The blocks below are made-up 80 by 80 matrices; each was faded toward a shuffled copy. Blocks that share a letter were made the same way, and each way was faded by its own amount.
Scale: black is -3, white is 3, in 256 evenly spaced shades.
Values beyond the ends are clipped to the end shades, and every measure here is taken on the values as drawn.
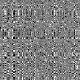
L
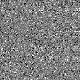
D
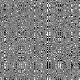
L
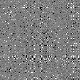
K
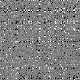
K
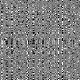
L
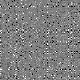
K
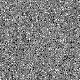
D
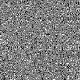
D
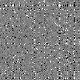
K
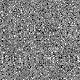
D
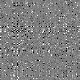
K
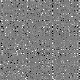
K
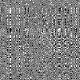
L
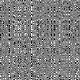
L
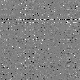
K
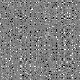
K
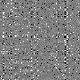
K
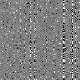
L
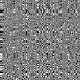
L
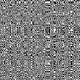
L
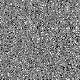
D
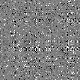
K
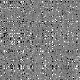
K
